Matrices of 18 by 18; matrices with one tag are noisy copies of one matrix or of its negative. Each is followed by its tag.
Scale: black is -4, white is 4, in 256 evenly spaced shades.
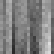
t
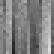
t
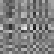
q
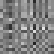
q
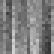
t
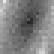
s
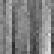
t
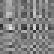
q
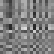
q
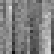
t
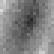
s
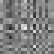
q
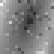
s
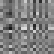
q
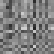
q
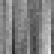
t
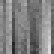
t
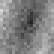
s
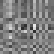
q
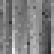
t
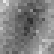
s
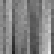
t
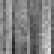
t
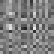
q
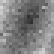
s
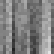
t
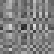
q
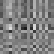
q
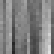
t
